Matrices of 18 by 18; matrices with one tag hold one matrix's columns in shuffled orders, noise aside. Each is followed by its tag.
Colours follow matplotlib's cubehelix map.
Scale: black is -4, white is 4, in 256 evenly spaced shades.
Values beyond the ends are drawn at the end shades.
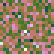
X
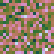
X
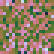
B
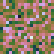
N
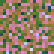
X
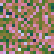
X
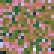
B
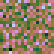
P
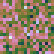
N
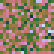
P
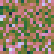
B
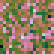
N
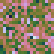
N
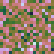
B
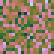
B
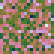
P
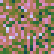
N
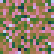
P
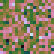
N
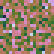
P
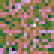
P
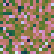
X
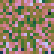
B
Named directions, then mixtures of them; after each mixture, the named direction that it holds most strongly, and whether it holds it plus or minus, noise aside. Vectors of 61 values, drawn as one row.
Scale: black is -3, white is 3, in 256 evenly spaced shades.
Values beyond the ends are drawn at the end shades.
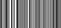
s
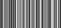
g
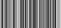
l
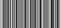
g, minus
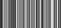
g, plus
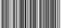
l, plus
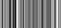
s, minus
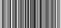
s, minus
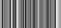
l, plus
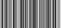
l, plus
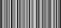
g, plus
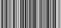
l, plus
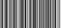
l, plus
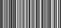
g, plus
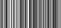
l, plus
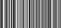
g, plus
